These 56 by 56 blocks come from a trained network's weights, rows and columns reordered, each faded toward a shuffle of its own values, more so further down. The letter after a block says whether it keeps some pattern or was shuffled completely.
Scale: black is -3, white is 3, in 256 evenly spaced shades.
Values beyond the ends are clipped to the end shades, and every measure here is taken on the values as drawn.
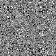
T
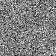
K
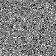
T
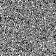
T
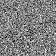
K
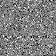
T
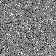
K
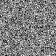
K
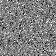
K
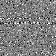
T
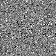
T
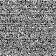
T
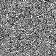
T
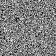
K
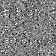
T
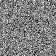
K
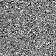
T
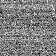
T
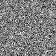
K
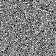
K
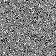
K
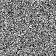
K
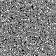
K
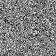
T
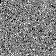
K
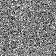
K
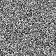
K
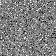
K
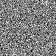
K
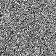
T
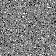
K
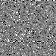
T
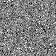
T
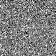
K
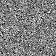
K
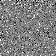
T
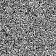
K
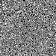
T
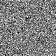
K
